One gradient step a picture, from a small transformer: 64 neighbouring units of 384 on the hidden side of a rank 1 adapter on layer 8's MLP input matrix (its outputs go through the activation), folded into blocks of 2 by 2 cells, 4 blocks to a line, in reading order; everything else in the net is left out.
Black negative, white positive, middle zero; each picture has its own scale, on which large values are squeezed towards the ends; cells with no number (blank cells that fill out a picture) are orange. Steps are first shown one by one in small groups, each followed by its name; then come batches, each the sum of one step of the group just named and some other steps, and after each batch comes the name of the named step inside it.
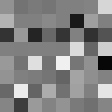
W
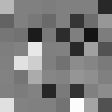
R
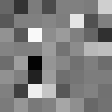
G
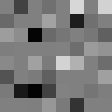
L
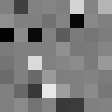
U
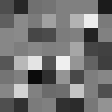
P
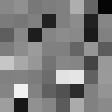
R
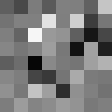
G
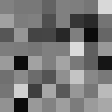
W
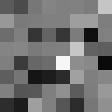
P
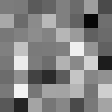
W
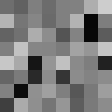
G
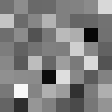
W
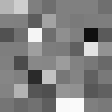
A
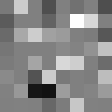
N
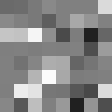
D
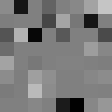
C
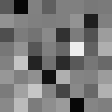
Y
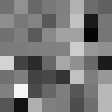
N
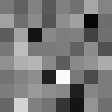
C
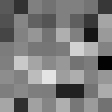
Y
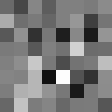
Y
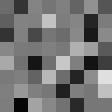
Y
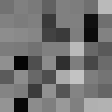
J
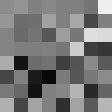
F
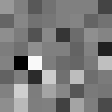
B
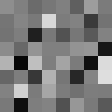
B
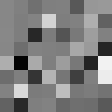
B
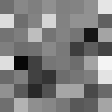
F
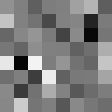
B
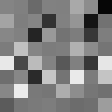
B
